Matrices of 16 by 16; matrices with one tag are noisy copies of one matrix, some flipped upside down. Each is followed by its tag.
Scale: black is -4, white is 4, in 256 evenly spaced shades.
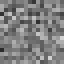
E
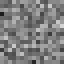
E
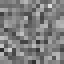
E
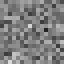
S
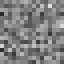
E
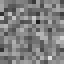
E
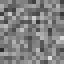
E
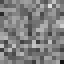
E
